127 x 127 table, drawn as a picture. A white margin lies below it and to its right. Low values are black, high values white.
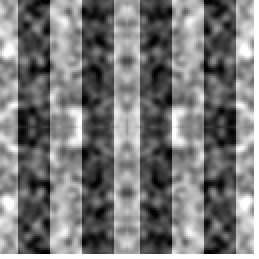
Stripes running up and down repeat 4 times from left to right. It mirrors both left to right and top to bottom. No overall slope runs across the table.
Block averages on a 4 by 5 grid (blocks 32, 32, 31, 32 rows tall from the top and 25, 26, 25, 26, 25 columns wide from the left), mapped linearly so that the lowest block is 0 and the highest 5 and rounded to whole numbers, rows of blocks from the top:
25452 | 03530 | 03530 | 25452
